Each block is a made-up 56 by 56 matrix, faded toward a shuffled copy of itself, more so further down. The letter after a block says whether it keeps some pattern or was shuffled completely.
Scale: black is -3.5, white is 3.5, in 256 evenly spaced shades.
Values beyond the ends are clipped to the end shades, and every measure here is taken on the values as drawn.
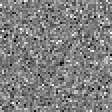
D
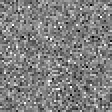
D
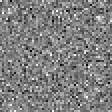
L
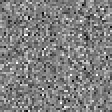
L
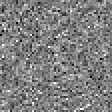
L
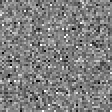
L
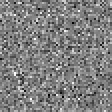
L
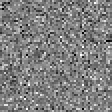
L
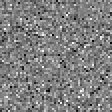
D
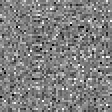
L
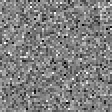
D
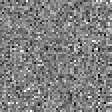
L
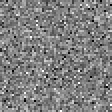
D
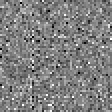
L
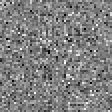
L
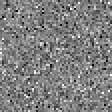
D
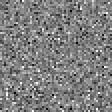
D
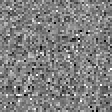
L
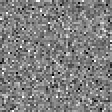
D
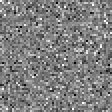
D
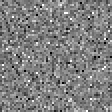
D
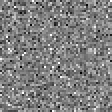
L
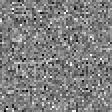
L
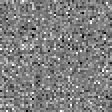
L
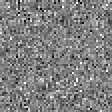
L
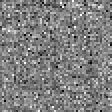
L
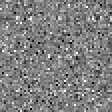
L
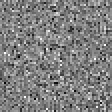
L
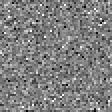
D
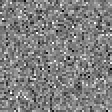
D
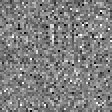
L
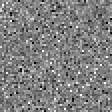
D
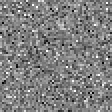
D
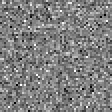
D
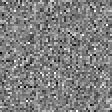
L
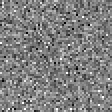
D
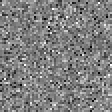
D
